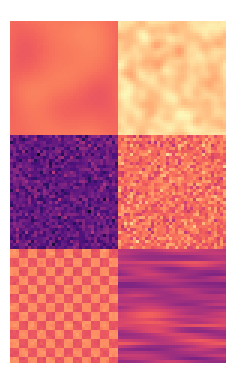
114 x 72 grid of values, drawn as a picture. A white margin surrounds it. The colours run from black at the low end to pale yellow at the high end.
It is made of 3 by 2 panels. Panel 1,1: high, smooth, faint in contrast. Panel 1,2: very high, blotchy, faint in contrast. Panel 2,1: low, fine-grained. Panel 2,2: high, fine-grained. Panel 3,1: high, checkered. Panel 3,2: middling, streaked across.
